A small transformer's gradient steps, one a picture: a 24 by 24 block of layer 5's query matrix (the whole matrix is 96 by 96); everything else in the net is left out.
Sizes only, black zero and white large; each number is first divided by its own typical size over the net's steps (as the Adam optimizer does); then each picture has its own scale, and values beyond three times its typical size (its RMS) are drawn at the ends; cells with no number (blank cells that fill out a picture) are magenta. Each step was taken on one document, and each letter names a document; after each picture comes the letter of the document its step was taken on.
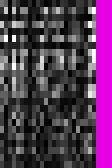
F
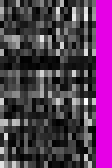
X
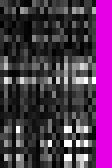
F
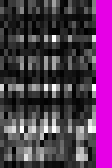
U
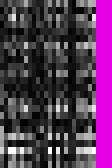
F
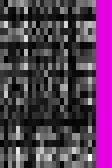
F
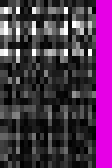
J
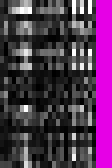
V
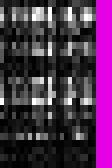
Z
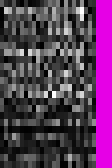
U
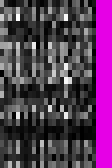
X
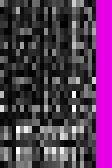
V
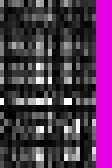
Z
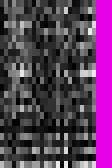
F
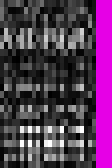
U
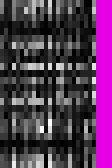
X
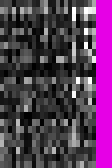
V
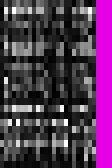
V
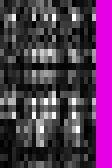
Z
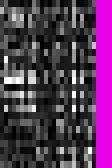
V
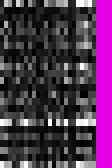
F
